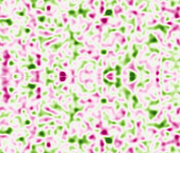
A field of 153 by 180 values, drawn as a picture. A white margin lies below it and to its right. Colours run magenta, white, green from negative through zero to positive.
Overall the values sit about 50% of the way up the scale. No regular stripes run through it. There is no seam. No single row or column stands out from its neighbours. The values follow a bell shape. There is no overall slope. The top and bottom halves mirror each other.
